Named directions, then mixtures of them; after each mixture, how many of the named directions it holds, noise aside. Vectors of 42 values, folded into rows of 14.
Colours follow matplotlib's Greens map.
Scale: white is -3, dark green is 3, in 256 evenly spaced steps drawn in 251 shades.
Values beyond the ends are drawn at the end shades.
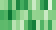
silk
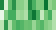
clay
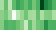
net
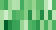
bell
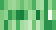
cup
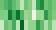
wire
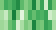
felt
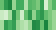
two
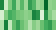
two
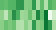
two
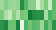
two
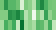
one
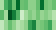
three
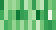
one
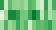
three
